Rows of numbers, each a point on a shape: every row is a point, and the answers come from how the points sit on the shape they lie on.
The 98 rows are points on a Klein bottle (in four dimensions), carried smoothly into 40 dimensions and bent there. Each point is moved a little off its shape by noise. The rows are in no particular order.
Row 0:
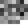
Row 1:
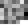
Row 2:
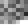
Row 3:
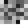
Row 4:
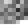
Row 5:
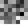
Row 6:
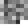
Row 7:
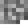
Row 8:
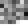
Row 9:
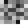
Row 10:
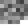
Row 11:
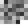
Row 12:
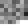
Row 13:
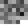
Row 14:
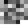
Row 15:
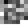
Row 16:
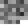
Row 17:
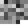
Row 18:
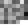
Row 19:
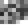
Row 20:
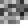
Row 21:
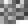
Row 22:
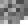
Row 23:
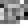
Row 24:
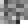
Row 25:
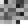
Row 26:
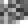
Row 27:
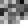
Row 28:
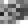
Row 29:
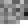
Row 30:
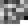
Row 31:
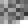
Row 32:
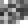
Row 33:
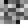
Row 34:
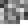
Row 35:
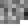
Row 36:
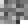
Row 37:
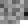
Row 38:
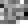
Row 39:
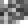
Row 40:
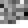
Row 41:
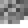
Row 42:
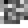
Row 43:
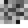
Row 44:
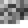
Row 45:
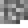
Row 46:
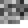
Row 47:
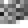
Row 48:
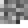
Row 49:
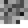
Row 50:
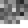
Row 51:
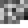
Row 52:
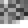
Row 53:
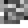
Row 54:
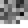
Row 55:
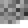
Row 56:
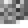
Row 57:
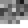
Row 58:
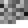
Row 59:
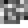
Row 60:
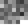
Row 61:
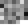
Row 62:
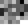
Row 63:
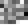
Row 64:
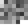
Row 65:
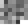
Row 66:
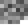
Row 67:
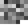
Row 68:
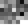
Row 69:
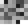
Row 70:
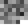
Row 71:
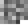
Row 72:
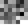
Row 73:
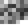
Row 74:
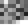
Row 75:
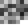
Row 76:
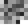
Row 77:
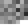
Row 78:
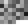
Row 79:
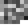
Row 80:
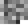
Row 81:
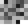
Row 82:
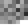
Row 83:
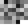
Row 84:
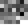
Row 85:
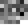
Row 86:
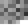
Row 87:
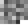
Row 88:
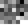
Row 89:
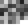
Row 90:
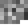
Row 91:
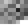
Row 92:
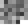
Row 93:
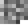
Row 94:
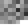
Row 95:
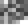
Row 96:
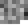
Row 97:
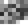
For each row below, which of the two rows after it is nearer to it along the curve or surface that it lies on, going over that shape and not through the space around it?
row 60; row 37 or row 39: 39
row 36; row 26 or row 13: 13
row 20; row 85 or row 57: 85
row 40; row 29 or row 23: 23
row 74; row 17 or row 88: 88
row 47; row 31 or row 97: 97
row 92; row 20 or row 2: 20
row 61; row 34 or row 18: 34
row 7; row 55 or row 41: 55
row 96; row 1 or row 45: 45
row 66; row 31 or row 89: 31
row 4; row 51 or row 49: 51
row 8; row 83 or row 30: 30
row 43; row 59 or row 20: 59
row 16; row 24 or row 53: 24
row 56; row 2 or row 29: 29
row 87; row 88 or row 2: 88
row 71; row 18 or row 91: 18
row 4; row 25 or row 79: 79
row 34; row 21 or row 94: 94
